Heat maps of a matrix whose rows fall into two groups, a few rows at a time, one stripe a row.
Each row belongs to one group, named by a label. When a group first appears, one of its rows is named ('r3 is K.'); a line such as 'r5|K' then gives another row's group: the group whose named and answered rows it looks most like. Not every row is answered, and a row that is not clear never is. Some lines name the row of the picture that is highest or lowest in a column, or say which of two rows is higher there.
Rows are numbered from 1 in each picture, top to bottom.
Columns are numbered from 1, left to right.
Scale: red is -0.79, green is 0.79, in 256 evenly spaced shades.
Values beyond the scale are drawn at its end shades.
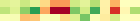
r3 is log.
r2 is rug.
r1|rug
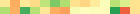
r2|rug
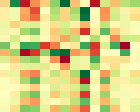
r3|log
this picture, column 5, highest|8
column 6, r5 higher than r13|No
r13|log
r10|rug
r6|rug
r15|log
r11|log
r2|log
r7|rug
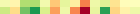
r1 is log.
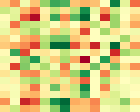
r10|rug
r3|log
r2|log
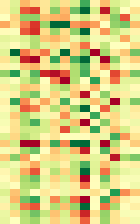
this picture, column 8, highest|21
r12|rug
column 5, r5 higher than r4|No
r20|rug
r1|log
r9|log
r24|log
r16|log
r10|log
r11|rug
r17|rug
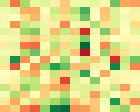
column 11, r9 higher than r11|Yes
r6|log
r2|log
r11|log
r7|log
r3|log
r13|rug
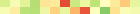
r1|rug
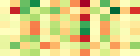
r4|log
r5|log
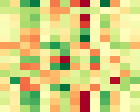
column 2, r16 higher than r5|No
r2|rug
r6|log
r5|log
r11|rug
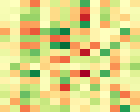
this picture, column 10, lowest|7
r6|rug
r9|rug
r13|rug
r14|rug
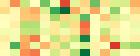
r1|rug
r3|log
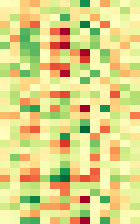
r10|rug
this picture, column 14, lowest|17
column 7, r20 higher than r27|Yes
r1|log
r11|rug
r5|rug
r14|rug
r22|rug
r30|rug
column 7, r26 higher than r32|Yes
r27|rug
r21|rug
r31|log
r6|rug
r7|rug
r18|log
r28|rug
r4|log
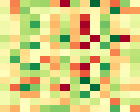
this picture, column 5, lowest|9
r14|log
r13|rug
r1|rug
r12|log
